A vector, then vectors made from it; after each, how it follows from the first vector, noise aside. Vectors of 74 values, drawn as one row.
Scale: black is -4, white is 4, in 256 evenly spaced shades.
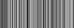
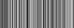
copied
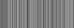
shrunk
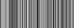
wrapped around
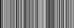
wrapped around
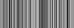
wrapped around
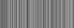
shrunk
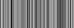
wrapped around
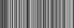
copied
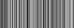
copied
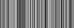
wrapped around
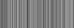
shrunk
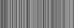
shrunk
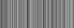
shrunk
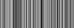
wrapped around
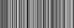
copied
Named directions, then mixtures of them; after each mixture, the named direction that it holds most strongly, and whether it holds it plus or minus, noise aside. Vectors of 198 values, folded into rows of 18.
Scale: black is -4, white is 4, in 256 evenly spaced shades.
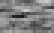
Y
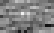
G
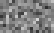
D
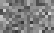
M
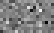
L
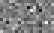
L, minus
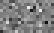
L, plus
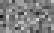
D, plus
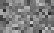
M, minus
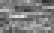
Y, minus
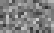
D, plus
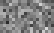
D, minus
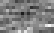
G, minus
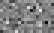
L, plus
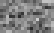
D, plus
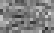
M, plus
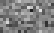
L, plus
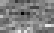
G, minus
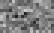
D, minus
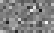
L, minus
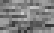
G, plus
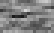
Y, plus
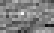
G, plus
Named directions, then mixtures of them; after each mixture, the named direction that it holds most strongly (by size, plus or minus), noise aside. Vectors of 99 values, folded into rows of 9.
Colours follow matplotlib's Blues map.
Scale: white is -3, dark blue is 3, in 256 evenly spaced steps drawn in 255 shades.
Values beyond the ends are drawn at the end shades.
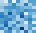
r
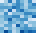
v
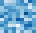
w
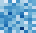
r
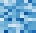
w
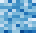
v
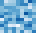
w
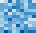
v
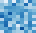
r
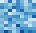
v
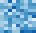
v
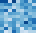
v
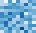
r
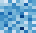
r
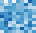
r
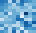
r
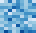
v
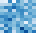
r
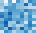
r
